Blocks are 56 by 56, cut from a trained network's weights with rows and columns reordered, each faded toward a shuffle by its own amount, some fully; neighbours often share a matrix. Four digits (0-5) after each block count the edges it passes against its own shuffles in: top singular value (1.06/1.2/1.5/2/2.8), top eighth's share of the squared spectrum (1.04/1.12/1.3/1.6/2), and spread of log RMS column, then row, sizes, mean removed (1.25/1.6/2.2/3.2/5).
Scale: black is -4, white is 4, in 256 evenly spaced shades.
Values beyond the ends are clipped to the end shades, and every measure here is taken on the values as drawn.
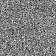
1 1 0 0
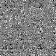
2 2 2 0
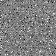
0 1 0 0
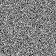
0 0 0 0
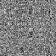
3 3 1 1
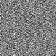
3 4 2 0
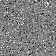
0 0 0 0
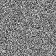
2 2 0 0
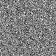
0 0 0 0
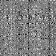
3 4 1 3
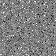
0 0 0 0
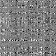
3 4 0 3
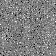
1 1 0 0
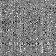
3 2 0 2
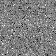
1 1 1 0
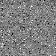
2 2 1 0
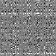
3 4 4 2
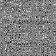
2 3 3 1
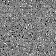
1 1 0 0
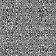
2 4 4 0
